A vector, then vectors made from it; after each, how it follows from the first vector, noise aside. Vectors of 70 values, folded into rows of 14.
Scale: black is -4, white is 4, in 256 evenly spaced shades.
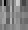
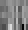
reversed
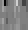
partly zeroed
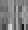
reversed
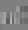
partly zeroed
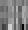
reversed
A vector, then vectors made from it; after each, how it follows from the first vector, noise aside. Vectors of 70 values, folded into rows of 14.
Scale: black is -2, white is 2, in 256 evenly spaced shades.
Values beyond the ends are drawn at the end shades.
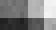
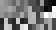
sign-scrambled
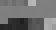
partly zeroed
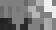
partly zeroed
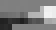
partly zeroed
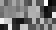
sign-scrambled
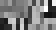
sign-scrambled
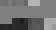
partly zeroed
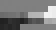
partly zeroed
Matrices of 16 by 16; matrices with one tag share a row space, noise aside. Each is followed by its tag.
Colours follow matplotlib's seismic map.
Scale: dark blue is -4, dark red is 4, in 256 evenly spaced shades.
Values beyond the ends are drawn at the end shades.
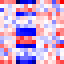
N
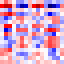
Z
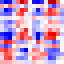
Z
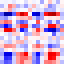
Z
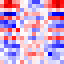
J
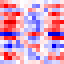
J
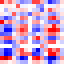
Z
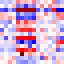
N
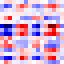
Z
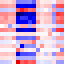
N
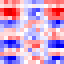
J
